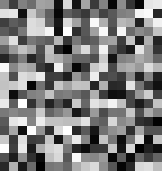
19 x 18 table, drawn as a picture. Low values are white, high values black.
Odd rows or columns: none. Slope: none. Grain: fine. Average level on the scale: 50%. Ninth with the highest average: bottom right.
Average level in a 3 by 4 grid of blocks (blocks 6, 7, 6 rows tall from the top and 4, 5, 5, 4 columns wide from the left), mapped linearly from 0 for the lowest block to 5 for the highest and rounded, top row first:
1 3 2 1 | 1 3 3 2 | 2 0 4 5
